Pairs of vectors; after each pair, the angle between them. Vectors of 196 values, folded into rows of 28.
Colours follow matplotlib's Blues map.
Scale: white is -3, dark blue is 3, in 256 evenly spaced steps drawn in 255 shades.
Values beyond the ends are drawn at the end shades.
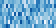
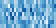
partly aligned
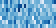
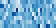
partly opposed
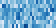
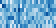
partly aligned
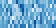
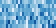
partly aligned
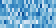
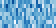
orthogonal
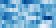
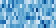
partly opposed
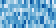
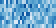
orthogonal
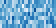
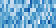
orthogonal
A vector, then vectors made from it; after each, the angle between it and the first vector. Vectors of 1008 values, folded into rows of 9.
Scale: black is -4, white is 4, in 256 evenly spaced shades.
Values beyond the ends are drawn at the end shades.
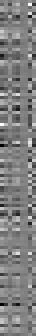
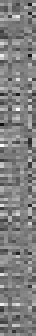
nearly opposite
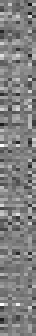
nearly opposite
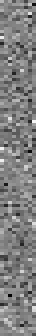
partly aligned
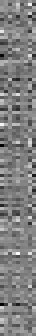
nearly parallel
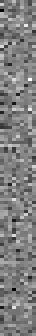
partly opposed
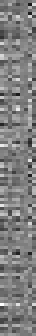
nearly opposite
